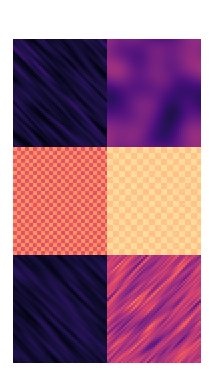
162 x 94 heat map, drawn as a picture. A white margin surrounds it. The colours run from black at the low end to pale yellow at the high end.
The table splits into 3 rows of 2 panels. Panel 1,1: very low, slanting down to the right, faint in contrast. Panel 1,2: low, smooth. Panel 2,1: high, checkered. Panel 2,2: very high, checkered, faint in contrast. Panel 3,1: very low, slanting down to the right, faint in contrast. Panel 3,2: middling, slanting up to the right.
